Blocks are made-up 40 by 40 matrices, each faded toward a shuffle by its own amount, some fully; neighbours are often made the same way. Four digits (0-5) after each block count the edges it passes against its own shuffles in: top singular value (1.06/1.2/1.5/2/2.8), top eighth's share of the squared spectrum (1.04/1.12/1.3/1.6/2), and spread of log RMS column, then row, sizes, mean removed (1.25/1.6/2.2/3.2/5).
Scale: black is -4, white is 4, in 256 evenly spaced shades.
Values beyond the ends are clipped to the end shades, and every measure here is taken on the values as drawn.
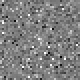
2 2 0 0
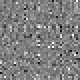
3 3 2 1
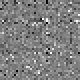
3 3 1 1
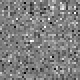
3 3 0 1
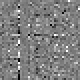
3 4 2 0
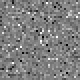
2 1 0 0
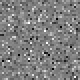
0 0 0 0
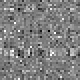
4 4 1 2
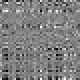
4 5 2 3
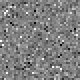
0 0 0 0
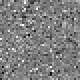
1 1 0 0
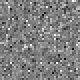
1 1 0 0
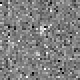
2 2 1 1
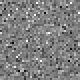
0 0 0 0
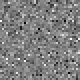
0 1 0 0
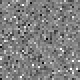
0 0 0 0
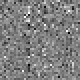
3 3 2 1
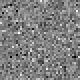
0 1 0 0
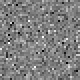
0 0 0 0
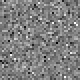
0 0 0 0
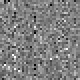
1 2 2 0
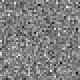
0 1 0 0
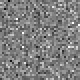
1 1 0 0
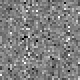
1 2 3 0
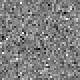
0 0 0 0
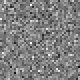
0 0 1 0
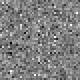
1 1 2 0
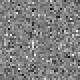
1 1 1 0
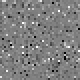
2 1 0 0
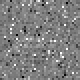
1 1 0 0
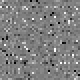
3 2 0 1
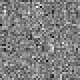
3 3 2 1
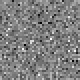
1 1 0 0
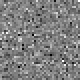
2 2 0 0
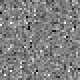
2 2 0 0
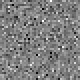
1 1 0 0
